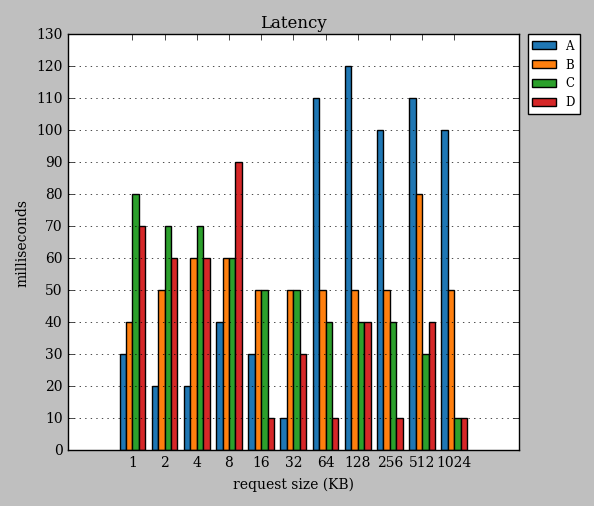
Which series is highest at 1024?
A
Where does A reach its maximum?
128
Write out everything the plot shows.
Title: Latency
x-axis: request size (KB), ticks 1 2 4 8 16 32 64 128 256 512 1024
y-axis: milliseconds, ticks 0 10 20 30 40 50 60 70 80 90 100 110 120 130
Legend: A, B, C, D
Values:
A: 30 20 20 40 30 10 110 120 100 110 100
B: 40 50 60 60 50 50 50 50 50 80 50
C: 80 70 70 60 50 50 40 40 40 30 10
D: 70 60 60 90 10 30 10 40 10 40 10
